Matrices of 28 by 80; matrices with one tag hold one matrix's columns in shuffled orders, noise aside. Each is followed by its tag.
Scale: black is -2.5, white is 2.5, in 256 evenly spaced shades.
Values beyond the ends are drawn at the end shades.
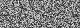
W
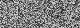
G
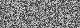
G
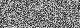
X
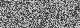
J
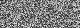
W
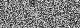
X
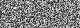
J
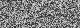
W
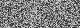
G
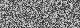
W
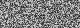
W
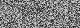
G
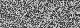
W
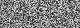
J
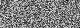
X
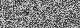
X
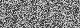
G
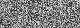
J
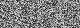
G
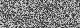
W
